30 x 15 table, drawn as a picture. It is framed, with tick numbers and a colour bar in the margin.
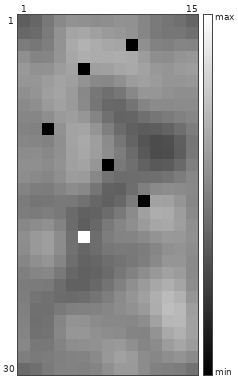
Overall the values sit about 50% of the way up the scale. Six lone cells stand out: one far higher and five far lower than their neighbours. The values are skewed, with a long tail toward low values. No single row or column stands out from its neighbours. The halves do not mirror each other. There are no regular stripes.
